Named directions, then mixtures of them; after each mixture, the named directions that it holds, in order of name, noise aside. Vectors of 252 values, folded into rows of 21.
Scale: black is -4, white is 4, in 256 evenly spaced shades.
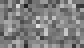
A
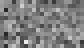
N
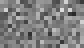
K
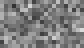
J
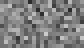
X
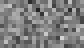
X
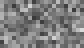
J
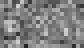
A, N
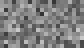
N, X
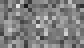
A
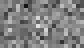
A, K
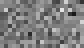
K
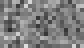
A, N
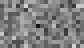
A, J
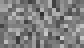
K, X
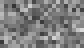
J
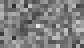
A, J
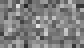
A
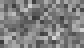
J
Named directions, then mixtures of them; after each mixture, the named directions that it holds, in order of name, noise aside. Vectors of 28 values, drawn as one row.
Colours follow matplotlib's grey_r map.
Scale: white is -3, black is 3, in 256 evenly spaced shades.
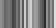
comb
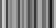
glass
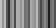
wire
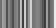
comb, glass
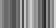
comb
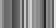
comb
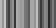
wire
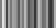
glass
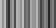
wire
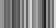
comb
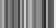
comb, glass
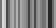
glass, wire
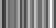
glass
